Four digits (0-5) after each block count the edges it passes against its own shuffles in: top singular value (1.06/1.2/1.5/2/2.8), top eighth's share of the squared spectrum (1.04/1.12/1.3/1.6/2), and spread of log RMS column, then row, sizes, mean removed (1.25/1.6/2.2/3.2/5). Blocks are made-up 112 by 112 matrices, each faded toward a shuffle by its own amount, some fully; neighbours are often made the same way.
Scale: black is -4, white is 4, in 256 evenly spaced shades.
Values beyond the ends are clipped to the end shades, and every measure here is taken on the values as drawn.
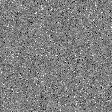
3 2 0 0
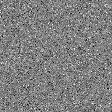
3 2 0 0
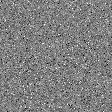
0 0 0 0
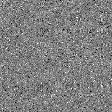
3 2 1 1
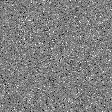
2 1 0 0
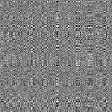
5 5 4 4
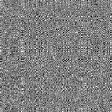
5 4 3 3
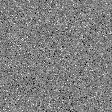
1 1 0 0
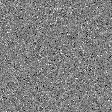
2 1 0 0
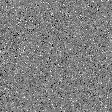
0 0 0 0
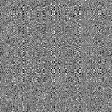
5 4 3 3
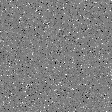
0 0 0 0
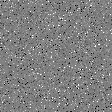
2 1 0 0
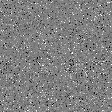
3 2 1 1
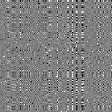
5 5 4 3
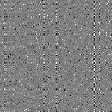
5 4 3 2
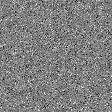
2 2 0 0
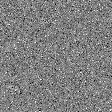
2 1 0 0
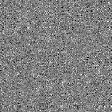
4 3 2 2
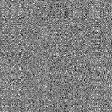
4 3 2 2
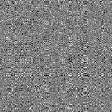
5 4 3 3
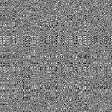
5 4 3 3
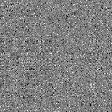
4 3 1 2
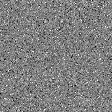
3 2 0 1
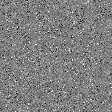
0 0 1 0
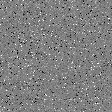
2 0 0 0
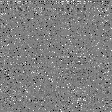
4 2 1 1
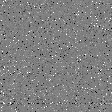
3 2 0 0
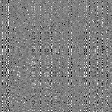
5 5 4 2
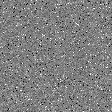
2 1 0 0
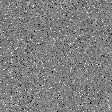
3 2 0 0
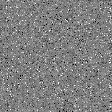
3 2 1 0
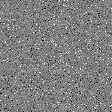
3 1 0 0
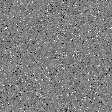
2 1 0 0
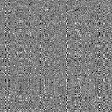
5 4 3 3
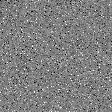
1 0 0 0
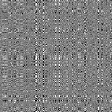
5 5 4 3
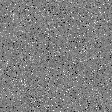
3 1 0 0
